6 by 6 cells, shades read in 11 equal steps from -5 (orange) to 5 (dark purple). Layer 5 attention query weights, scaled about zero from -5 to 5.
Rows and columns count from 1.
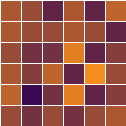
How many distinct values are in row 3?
5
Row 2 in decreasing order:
3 0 0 0 -1 -1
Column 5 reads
3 0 3 -5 3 0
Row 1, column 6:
-2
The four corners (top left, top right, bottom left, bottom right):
-1 -2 0 -1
